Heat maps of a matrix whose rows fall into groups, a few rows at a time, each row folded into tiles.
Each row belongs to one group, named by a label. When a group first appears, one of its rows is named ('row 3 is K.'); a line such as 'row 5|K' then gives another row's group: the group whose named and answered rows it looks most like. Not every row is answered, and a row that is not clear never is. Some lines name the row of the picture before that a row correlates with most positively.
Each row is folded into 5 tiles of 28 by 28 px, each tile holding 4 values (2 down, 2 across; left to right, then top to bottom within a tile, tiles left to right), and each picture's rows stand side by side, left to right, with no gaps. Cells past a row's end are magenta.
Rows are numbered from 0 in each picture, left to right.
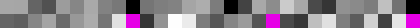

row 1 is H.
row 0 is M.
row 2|M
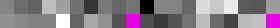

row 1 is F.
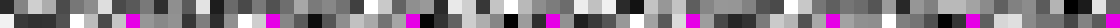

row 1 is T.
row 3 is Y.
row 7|H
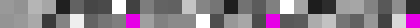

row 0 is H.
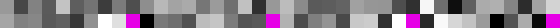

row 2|M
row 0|T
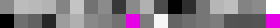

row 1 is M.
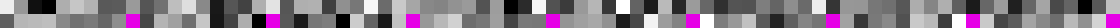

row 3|H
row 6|M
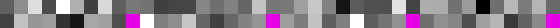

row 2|H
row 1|T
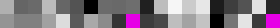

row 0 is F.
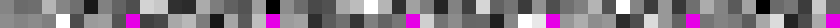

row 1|M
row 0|F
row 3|T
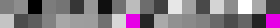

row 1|Y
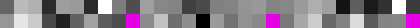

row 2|H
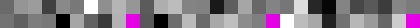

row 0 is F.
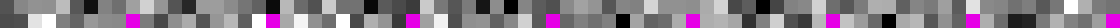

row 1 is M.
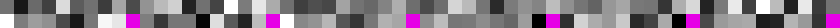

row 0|T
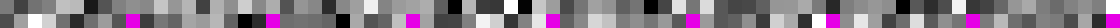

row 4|H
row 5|M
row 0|H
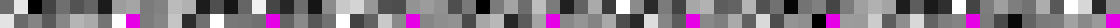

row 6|H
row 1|H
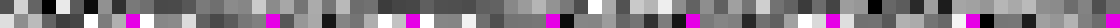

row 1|T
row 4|Y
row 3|T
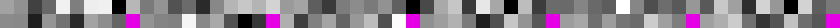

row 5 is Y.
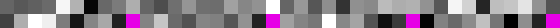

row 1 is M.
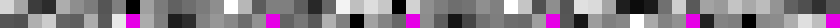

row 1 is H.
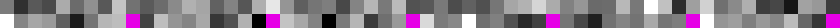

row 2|H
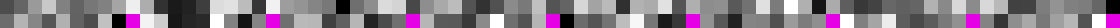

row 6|T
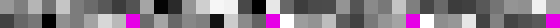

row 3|T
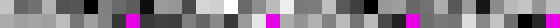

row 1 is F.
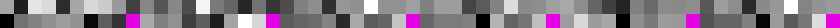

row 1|T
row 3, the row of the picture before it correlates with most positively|1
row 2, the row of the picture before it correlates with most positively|1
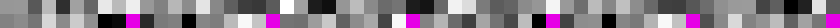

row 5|H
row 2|M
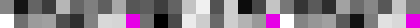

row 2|T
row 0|T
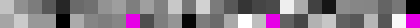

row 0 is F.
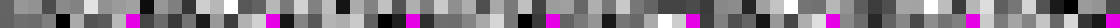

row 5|F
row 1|F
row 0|F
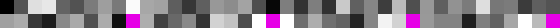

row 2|T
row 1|M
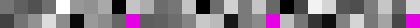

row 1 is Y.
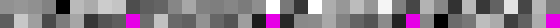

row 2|Y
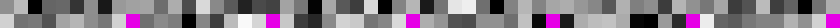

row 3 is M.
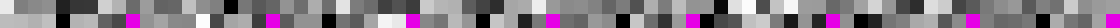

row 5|Y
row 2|T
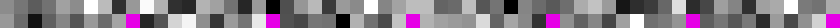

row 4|H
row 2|F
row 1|M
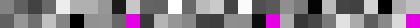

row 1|Y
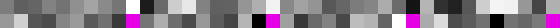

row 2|M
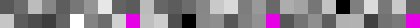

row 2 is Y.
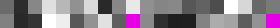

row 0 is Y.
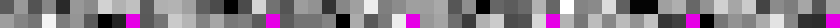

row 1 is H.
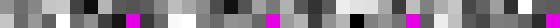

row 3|Y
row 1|H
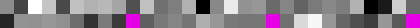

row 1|Y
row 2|H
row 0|Y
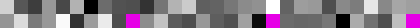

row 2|F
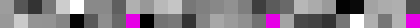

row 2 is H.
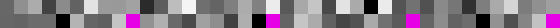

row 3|F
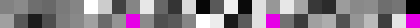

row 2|M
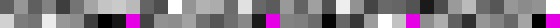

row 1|Y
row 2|T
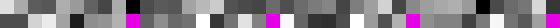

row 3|H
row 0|M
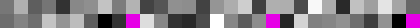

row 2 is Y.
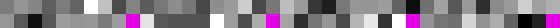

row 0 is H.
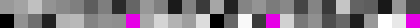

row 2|T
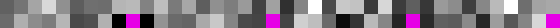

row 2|Y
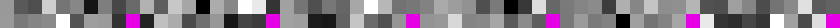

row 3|H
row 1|Y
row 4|F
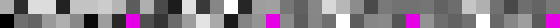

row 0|Y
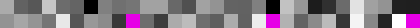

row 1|M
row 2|M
